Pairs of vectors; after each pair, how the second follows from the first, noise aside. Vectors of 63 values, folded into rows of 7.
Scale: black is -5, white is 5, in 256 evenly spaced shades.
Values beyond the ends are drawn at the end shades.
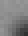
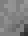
partly zeroed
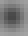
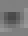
partly zeroed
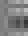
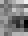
scaled up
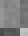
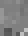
partly zeroed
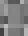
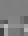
partly zeroed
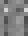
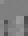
partly zeroed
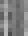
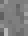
partly zeroed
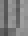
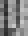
scaled up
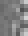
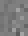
partly zeroed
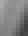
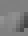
partly zeroed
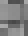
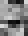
scaled up
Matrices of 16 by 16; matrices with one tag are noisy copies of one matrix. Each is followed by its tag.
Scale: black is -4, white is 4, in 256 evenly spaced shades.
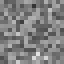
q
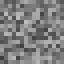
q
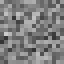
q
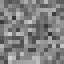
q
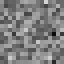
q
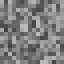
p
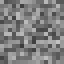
q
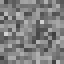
q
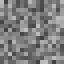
p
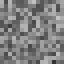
p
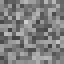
q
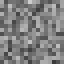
p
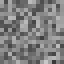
p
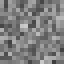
p
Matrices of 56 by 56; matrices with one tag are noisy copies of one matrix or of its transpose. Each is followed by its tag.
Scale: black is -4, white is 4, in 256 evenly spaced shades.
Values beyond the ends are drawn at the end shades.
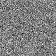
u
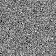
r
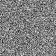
r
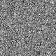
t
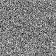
u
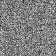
t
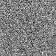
u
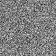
r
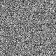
t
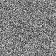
u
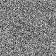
u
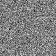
r
